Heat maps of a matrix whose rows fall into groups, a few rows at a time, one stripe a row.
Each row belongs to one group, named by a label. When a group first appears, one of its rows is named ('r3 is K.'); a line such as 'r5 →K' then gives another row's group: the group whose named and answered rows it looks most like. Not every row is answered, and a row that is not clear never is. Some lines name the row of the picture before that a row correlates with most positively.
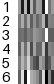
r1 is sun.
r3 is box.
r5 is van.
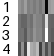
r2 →box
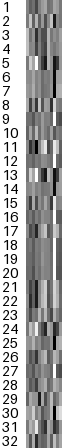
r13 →van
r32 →sun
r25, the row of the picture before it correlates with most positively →1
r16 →box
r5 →van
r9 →box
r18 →box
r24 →van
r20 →box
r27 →box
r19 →box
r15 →sun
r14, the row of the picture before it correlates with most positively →1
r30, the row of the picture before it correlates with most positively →1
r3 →sun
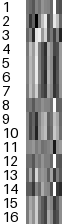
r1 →box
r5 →van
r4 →van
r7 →van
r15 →van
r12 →box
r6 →van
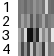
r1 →box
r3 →sun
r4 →sun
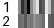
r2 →box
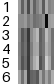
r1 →sun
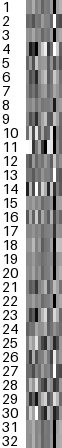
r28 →van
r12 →sun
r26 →sun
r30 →van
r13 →box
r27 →box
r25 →van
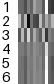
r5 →box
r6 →box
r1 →box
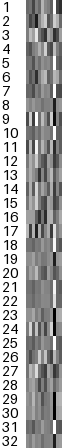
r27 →van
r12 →van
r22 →box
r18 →box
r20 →van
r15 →van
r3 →van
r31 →box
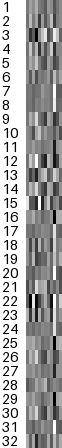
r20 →box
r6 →sun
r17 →box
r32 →sun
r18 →sun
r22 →sun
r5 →van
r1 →van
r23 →sun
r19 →sun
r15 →sun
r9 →van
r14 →van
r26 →van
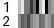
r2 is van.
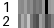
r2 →van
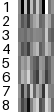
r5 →van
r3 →box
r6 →van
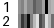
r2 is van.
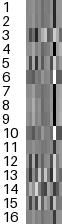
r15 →sun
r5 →sun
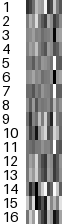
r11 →box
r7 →box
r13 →van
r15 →sun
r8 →sun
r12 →van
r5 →box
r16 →van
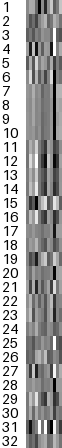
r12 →van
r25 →box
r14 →van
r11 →van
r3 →box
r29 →van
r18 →van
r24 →van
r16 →van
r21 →sun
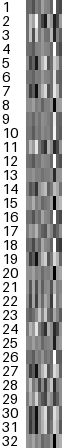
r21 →sun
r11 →van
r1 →box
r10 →box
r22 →sun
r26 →box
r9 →box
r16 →box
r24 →van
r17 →van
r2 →van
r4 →box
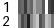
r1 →box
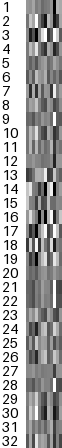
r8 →van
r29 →van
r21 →box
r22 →box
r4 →van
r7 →sun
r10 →van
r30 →van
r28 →box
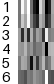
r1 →van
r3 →sun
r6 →box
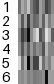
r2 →sun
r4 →sun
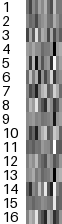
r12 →van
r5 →sun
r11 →box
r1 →sun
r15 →box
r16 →van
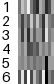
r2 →sun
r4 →sun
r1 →van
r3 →sun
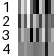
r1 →van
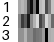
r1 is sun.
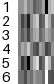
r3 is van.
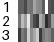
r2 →van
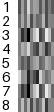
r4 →van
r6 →sun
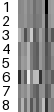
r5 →van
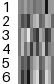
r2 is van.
